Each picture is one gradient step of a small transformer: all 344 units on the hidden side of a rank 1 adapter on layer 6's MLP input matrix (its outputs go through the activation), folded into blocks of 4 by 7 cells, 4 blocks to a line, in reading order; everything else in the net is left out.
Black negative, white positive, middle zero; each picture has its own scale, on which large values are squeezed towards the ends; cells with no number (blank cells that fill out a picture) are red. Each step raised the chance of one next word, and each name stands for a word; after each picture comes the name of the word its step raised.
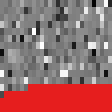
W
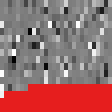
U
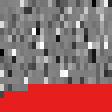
W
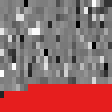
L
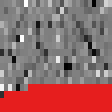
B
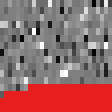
W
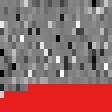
L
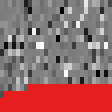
W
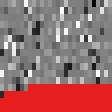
B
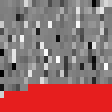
L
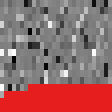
U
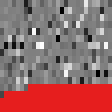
W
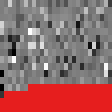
U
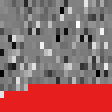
L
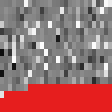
L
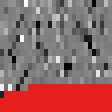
B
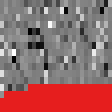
U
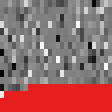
L
